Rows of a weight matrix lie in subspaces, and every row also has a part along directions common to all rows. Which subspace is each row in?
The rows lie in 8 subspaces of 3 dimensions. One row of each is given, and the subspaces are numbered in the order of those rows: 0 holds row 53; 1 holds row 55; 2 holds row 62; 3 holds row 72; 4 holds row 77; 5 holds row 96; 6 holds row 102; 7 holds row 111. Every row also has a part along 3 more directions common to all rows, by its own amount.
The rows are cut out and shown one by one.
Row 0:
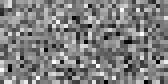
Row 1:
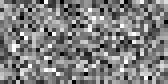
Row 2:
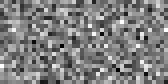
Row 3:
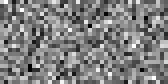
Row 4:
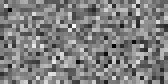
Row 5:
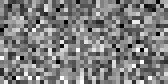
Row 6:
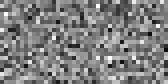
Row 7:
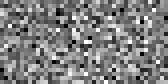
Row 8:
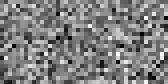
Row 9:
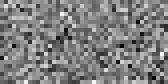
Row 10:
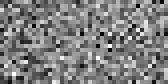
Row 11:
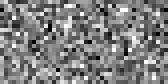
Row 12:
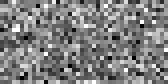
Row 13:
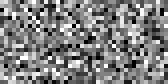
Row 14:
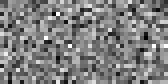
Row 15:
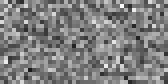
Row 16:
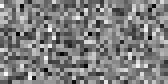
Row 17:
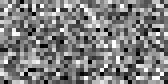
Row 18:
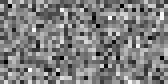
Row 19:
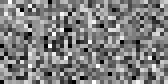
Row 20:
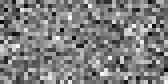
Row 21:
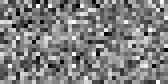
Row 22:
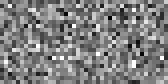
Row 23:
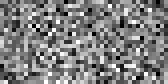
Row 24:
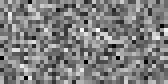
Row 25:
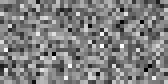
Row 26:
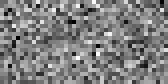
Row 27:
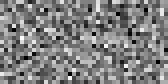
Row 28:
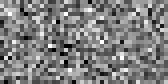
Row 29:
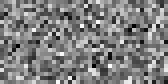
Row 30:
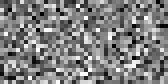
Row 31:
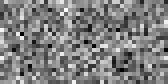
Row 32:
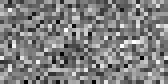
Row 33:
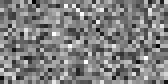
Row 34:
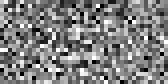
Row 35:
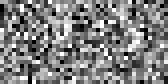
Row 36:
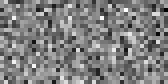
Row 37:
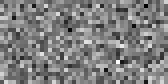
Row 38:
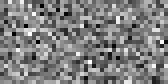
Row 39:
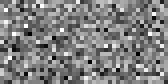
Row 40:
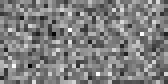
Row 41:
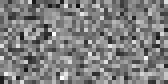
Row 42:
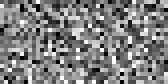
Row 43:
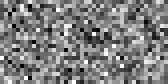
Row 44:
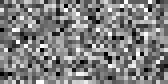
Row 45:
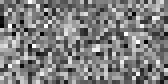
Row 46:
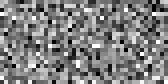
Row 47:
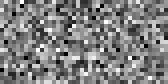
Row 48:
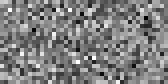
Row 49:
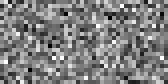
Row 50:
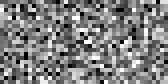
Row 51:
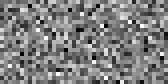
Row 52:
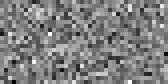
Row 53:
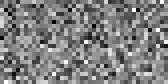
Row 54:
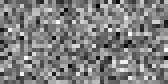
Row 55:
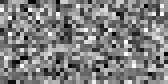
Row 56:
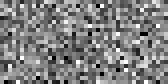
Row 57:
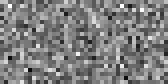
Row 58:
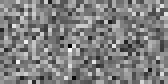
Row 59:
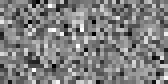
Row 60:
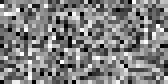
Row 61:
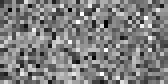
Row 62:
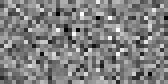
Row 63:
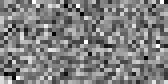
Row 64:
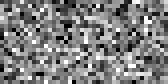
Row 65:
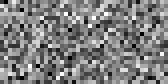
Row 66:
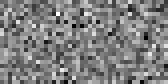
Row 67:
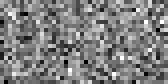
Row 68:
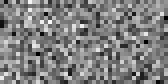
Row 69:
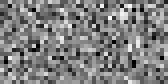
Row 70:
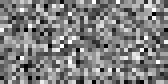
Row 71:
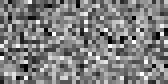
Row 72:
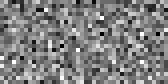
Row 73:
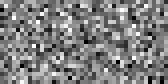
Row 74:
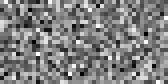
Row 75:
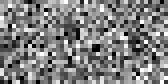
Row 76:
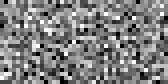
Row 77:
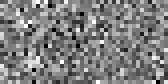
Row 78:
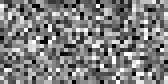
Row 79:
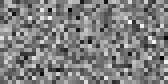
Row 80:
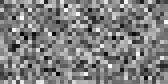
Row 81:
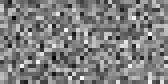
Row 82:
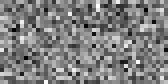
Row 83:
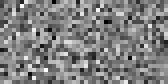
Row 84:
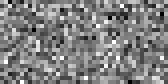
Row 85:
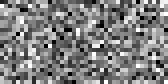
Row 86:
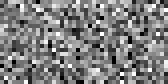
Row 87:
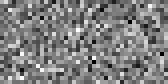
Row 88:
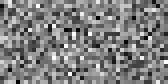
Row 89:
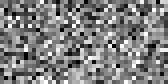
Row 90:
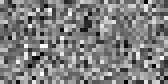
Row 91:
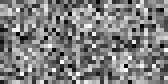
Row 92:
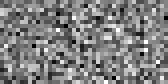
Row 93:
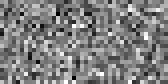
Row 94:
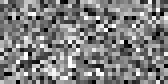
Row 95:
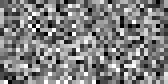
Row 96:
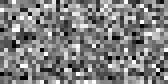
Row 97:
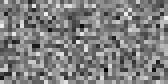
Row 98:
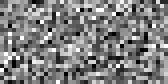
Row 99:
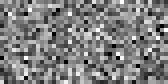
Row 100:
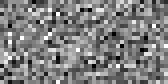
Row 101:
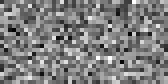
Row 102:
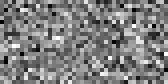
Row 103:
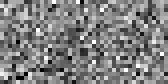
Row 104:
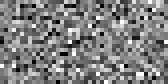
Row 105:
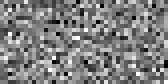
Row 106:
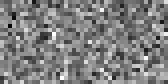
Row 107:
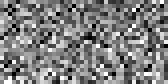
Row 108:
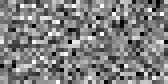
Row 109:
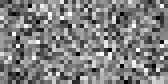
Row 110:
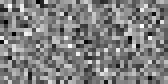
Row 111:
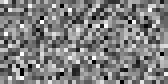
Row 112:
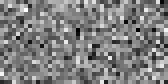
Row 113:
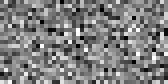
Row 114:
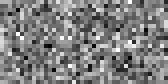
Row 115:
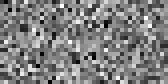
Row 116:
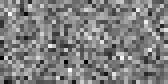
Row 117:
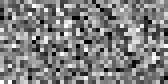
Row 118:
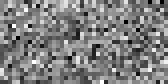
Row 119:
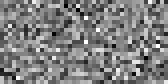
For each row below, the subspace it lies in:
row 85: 4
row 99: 0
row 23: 3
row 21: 4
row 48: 7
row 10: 0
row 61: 7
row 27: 5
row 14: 1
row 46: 3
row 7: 2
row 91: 5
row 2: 3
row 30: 1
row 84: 6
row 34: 7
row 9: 2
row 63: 0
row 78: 2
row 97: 4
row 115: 7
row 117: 4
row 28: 0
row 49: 6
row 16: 7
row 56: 2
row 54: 5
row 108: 3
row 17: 6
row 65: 7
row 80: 5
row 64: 5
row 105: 1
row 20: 6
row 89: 1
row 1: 5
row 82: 5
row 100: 1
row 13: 1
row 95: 3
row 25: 3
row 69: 6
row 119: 0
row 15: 6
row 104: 3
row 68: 4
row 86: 3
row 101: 5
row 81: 2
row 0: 2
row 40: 3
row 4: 2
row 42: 3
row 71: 0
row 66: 1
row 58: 1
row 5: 3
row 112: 4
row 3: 7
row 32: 2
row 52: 1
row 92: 2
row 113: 4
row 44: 5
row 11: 3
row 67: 0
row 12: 5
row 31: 5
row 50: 1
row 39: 6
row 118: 4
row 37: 2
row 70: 3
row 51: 7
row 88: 2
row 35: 1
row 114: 5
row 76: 4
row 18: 6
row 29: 6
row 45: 4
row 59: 4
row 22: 6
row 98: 1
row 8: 2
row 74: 4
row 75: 4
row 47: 7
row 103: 7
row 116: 0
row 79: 7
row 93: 1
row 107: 0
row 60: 5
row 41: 0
